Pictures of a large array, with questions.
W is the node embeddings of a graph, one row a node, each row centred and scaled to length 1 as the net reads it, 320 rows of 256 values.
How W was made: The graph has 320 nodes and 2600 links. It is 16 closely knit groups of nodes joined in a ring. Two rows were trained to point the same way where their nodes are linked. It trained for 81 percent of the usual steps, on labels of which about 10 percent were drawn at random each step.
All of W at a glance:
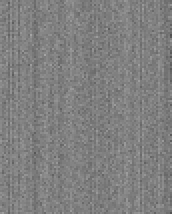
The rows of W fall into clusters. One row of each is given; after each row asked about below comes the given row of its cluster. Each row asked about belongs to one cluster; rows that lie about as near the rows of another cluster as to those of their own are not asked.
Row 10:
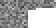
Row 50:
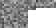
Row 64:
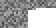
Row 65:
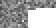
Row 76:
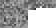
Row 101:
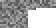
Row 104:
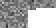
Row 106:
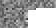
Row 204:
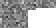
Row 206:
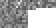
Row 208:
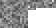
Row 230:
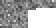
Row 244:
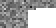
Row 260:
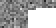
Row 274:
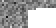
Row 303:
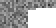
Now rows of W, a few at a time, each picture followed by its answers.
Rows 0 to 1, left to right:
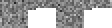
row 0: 274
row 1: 104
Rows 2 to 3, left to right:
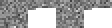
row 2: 10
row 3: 10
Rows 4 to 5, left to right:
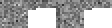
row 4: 204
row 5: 106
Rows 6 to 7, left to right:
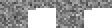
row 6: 303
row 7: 208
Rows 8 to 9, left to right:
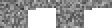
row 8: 208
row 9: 50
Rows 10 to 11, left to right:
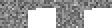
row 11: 303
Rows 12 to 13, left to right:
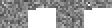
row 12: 230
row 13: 104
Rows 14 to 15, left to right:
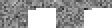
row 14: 50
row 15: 64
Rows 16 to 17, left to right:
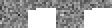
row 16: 76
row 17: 76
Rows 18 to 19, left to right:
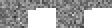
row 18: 101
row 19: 208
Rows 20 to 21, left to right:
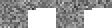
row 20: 204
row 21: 230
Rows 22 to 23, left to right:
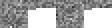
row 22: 206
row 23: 274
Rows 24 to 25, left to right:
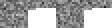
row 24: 208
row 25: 106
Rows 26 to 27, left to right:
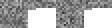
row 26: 206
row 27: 208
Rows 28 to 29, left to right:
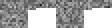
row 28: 76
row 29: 206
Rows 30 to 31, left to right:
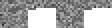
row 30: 274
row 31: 104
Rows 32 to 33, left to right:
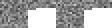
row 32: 274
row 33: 260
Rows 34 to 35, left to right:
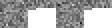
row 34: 106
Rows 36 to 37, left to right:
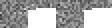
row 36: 101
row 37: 76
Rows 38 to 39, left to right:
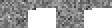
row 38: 260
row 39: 64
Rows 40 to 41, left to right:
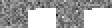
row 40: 65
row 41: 206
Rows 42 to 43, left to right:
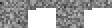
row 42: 50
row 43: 244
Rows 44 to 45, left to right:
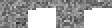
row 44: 260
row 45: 64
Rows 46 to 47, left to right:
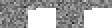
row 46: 106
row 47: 10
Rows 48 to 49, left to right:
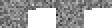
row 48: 50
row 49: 76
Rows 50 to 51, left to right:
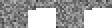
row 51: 230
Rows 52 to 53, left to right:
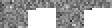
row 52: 106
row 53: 106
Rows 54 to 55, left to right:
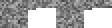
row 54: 260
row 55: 204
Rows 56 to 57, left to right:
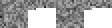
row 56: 106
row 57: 65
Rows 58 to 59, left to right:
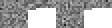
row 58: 76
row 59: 303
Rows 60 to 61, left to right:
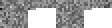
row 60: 208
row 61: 303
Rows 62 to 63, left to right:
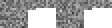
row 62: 244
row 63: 244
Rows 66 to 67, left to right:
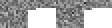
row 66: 104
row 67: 65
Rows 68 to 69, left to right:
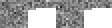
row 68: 303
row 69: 303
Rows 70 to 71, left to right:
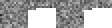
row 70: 50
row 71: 76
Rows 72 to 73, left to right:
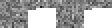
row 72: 244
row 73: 64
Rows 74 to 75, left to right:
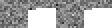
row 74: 64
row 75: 208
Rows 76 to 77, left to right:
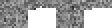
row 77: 208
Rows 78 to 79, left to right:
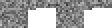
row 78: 50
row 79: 230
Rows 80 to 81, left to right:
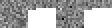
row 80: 260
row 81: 244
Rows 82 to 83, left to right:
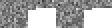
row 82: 260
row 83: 104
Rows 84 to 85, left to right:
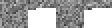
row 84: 274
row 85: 50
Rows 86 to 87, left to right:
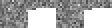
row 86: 106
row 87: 244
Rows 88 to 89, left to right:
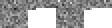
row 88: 274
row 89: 65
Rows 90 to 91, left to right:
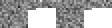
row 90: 230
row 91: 65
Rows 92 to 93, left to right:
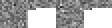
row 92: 104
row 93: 76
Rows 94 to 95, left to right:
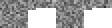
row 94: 260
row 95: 104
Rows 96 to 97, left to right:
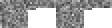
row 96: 106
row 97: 106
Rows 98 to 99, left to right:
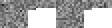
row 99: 10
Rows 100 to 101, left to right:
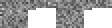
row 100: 64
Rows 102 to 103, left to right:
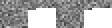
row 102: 230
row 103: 106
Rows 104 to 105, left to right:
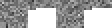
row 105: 274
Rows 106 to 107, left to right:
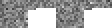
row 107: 230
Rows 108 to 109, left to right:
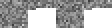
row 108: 206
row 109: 274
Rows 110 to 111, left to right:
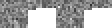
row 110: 260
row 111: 260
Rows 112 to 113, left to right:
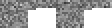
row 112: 230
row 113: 106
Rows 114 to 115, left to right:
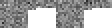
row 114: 10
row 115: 106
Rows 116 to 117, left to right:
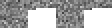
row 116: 244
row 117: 274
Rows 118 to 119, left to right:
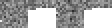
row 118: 76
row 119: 208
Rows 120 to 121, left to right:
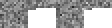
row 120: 50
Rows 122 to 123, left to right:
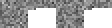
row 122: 101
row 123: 260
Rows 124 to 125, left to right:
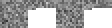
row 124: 106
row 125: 101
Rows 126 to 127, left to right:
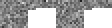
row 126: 260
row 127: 230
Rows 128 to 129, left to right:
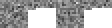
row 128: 303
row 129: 65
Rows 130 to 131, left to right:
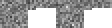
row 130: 274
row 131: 106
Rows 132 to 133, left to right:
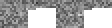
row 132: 64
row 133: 230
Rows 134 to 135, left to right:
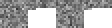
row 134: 204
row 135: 208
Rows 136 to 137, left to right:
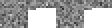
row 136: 50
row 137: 64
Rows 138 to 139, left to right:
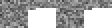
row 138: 65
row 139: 260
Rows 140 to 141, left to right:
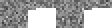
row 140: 64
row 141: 10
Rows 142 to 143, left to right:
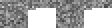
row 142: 303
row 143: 208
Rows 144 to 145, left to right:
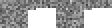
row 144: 101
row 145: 244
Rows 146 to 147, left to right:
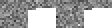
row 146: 10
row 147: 230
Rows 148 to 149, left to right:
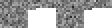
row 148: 206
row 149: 204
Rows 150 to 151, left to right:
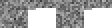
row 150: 206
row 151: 303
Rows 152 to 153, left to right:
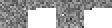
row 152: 104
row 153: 274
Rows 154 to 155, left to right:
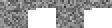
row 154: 208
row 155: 65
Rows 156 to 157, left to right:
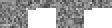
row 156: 101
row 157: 260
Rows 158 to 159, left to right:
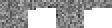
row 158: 244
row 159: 274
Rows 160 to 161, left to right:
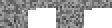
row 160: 208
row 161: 50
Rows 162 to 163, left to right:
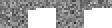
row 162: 65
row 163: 76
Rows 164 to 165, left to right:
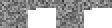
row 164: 104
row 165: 10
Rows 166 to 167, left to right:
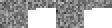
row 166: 303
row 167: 274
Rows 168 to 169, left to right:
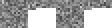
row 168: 104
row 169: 303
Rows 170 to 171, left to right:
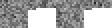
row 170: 204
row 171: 106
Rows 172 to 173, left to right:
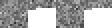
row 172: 10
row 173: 208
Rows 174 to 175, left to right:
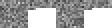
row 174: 65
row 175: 260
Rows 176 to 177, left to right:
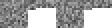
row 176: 76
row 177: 206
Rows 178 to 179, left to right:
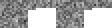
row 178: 260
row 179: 230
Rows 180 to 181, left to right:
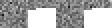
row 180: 104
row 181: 303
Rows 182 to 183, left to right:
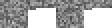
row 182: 50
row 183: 274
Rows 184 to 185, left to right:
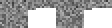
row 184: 303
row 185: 104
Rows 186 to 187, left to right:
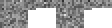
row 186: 76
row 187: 65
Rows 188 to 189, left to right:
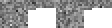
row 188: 106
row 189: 230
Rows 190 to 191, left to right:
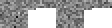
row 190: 101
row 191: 260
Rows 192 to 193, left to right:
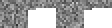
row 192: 208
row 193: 230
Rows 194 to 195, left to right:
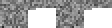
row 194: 208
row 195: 64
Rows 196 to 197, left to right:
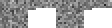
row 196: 65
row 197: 204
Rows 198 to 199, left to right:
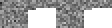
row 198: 50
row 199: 208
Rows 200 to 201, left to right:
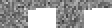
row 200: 303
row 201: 206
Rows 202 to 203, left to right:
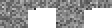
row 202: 244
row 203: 76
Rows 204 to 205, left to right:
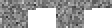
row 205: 206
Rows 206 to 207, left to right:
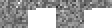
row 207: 76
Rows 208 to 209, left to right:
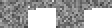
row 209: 64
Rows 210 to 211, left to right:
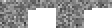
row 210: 106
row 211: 260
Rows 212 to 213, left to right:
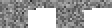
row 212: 106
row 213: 65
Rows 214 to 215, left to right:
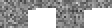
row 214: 64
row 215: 208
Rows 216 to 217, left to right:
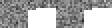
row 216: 204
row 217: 10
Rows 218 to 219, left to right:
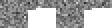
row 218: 10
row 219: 65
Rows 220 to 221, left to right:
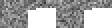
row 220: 76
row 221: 208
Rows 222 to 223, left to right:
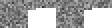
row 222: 303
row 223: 260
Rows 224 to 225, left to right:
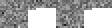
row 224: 64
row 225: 208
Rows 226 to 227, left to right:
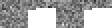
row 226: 244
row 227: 101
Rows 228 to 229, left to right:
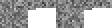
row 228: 303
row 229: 106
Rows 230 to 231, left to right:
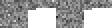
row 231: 76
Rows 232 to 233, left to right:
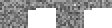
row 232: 50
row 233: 303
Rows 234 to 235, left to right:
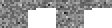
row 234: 204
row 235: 76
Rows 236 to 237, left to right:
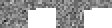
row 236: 76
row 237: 10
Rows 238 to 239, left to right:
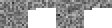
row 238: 303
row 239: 274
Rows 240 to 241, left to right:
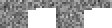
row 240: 303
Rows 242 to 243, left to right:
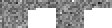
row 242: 274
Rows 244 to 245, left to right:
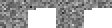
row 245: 260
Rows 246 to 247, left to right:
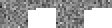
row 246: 101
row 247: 260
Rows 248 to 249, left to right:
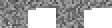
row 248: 208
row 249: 65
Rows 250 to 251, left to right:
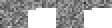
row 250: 303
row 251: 10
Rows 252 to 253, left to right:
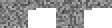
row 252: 101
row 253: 208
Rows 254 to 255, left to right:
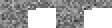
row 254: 204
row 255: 64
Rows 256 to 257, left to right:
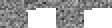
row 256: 76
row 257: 50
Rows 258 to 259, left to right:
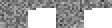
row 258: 104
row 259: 76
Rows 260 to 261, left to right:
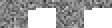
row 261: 230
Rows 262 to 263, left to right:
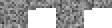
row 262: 50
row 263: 230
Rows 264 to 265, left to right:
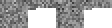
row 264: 230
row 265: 106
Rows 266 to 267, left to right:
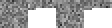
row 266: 260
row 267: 106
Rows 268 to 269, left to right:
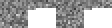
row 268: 206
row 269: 244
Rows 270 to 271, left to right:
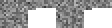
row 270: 10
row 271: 104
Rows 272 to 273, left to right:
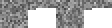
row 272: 274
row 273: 206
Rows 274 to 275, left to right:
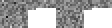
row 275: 10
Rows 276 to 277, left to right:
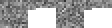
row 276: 206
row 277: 65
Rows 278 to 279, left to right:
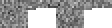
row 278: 230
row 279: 206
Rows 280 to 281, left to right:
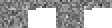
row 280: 230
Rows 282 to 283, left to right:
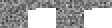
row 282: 274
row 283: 10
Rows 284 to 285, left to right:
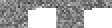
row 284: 64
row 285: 204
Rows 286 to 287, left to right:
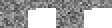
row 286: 208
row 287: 10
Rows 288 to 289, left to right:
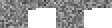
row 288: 64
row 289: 104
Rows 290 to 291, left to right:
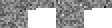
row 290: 106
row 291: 230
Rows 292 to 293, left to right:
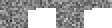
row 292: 244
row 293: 106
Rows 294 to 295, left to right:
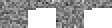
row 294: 50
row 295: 104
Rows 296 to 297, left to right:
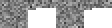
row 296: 104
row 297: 204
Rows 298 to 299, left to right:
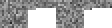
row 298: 206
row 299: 101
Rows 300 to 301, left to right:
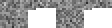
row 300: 244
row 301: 101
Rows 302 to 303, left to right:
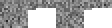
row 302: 230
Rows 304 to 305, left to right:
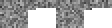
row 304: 76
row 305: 76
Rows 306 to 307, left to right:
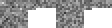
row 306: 64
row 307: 76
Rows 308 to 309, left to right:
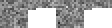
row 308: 260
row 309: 64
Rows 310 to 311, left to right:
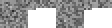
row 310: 101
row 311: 260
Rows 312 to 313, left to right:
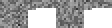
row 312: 208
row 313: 206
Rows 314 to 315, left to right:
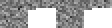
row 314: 244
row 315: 104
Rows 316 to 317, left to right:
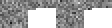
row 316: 230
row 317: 204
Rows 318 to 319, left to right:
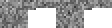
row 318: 206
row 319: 230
